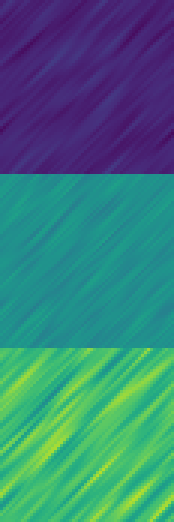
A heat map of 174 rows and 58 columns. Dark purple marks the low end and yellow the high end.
The table splits into 3 rows of 1 panel. Panel 1,1: very low, slanting up to the right, faint in contrast. Panel 2,1: middling, slanting up to the right, faint in contrast. Panel 3,1: high, slanting up to the right.
